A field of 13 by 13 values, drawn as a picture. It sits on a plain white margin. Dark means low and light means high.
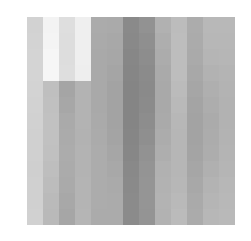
An odd patch, higher than its surroundings, sits in the top left. The ninth with the highest average is the top left. Overall the values sit about 70% of the way up the scale. Streaks run downward.
